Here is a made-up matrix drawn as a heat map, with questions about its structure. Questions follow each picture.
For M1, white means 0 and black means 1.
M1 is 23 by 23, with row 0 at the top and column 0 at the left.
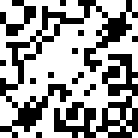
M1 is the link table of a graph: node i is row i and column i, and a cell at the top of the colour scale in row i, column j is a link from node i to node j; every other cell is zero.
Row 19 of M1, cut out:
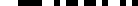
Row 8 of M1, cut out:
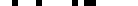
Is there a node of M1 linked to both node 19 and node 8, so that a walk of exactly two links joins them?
yes
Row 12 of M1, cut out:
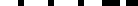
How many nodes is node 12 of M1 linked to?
8
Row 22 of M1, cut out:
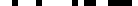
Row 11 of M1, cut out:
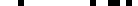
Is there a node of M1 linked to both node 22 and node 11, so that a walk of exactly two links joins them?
yes
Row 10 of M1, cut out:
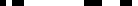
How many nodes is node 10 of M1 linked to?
8
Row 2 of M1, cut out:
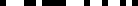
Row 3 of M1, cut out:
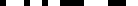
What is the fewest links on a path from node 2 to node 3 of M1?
2
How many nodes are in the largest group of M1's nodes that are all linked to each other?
4
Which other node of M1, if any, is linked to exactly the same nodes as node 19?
node 18
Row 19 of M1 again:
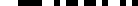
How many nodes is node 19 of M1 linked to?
12
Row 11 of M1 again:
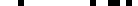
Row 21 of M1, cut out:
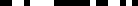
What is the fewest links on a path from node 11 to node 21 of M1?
1
